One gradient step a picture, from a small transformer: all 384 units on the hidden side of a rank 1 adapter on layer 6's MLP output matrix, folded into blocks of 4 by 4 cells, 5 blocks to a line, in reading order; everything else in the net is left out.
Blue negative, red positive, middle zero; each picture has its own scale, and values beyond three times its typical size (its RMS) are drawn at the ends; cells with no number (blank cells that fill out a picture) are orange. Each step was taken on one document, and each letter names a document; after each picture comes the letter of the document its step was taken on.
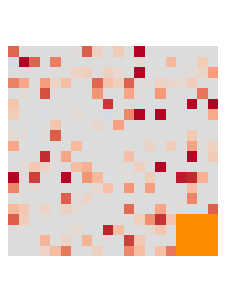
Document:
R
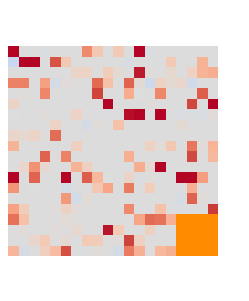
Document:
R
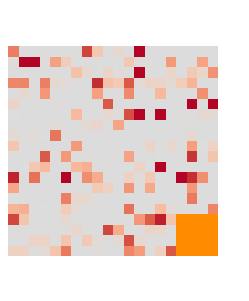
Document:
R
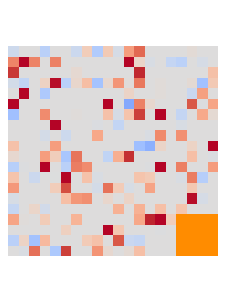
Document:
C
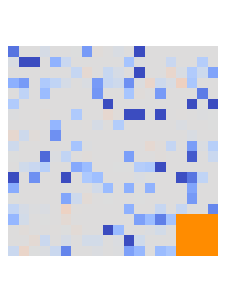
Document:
R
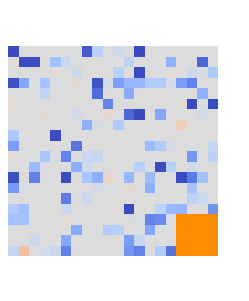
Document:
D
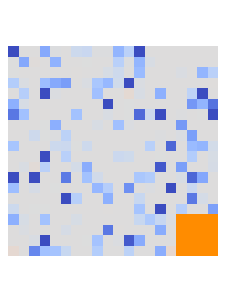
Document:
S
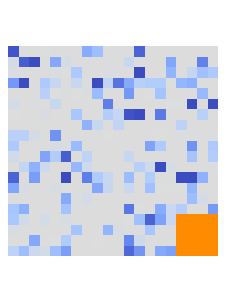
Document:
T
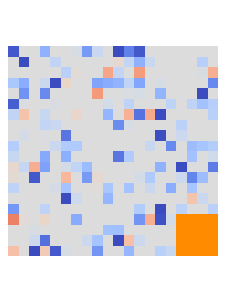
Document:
S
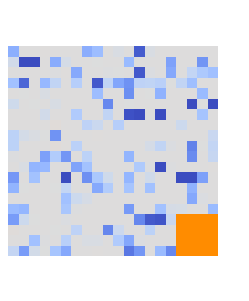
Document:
T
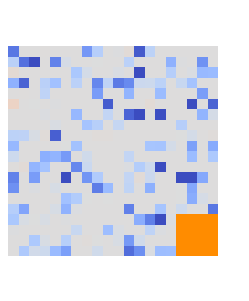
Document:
T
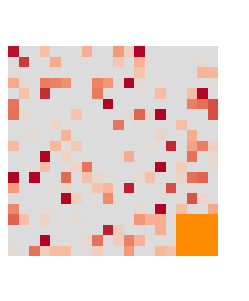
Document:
S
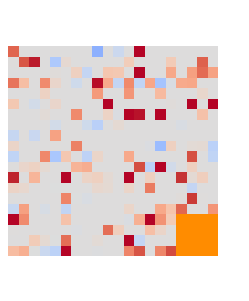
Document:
D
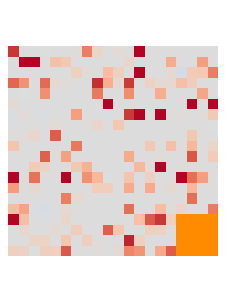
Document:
R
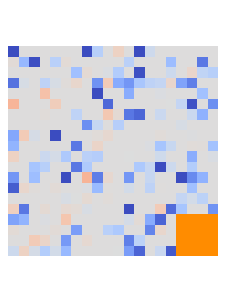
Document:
D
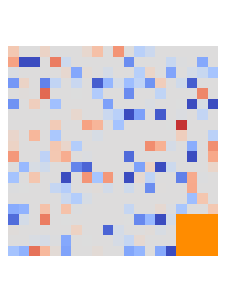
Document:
T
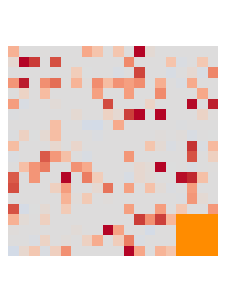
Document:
T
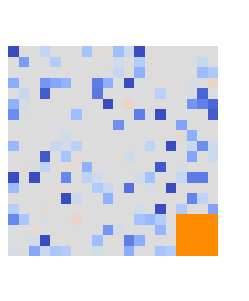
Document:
S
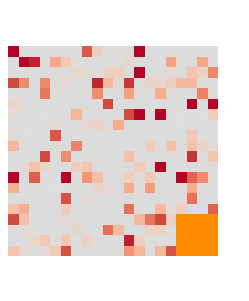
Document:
R
